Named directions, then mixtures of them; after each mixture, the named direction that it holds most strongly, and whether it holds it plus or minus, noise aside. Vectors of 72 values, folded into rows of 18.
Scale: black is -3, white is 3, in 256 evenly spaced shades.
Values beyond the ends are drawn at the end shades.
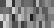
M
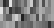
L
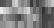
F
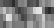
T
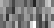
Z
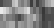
F, plus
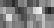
T, plus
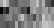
F, minus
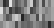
L, plus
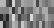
M, minus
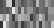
M, plus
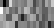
L, plus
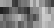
F, minus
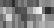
T, plus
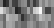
T, plus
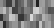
M, minus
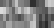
F, plus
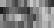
F, minus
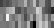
Z, minus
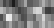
T, plus
